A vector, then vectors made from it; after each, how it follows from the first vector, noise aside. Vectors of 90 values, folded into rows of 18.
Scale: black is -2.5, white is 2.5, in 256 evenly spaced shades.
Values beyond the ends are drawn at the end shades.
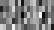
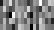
reversed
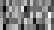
wrapped around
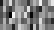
reversed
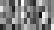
negated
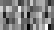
wrapped around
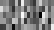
negated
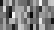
reversed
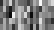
reversed
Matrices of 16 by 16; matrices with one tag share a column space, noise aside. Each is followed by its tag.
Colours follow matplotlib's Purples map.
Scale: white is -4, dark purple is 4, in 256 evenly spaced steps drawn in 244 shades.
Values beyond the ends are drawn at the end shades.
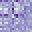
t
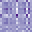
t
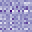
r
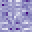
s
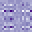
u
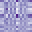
t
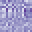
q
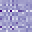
u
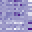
s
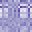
q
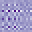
u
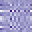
u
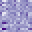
s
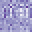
q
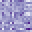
s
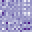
s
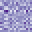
r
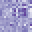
q
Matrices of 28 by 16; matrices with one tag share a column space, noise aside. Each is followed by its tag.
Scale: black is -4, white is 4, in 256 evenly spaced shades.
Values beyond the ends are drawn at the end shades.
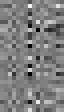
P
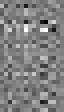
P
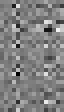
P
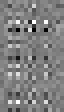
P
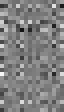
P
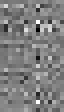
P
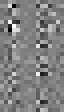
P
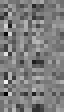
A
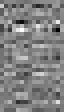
P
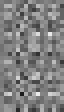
A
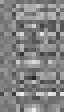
A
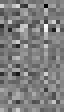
P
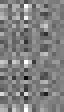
A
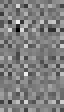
P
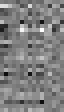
P
